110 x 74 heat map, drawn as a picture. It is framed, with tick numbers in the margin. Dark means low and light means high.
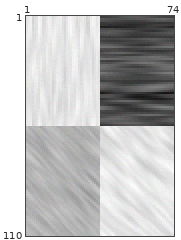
The table splits into 2 rows of 2 panels. Panel 1,1: very high, streaked downward, faint in contrast. Panel 1,2: low, streaked across. Panel 2,1: high, slanting down to the right, faint in contrast. Panel 2,2: very high, slanting down to the right, faint in contrast.
